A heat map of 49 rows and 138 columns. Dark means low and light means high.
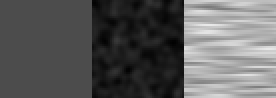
The table splits into one row of 3 panels. Panel 1,1: low, flat. Panel 1,2: very low, blotchy, faint in contrast. Panel 1,3: high, streaked across.
